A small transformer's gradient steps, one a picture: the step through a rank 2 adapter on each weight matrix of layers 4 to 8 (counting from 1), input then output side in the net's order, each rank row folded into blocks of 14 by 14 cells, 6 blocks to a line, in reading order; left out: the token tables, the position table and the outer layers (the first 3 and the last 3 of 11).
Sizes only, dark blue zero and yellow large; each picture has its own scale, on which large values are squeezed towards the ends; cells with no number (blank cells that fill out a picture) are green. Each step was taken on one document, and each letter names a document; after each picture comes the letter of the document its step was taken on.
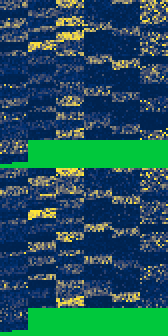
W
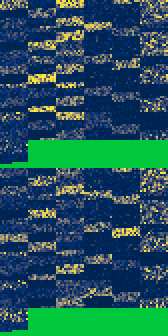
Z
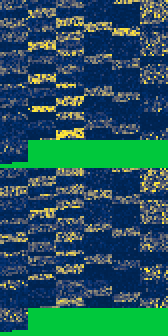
Z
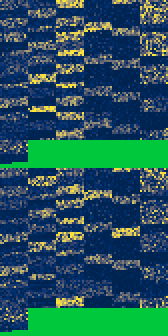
Z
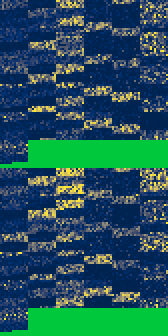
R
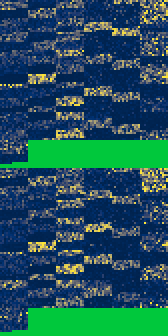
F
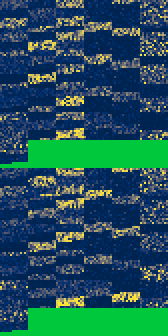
W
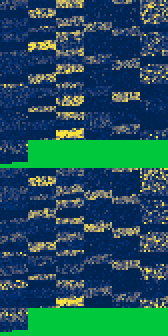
Z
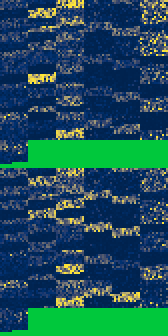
F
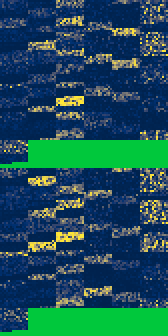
R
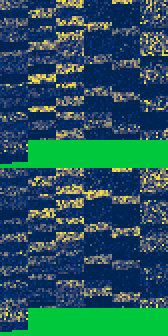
Z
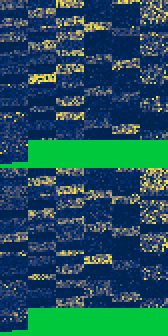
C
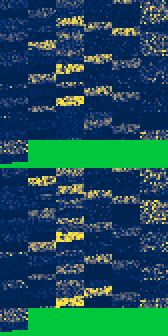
R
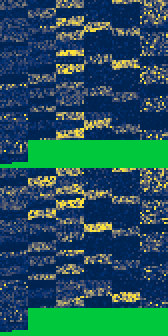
W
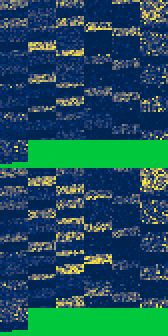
C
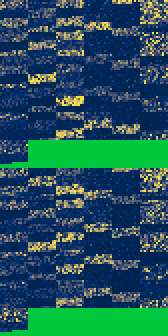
Z
